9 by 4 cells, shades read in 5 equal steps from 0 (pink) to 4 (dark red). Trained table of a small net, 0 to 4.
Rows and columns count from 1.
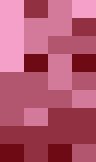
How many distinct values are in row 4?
3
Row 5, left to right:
2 2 1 2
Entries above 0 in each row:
2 3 3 3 4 4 4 4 4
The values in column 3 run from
1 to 4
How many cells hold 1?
8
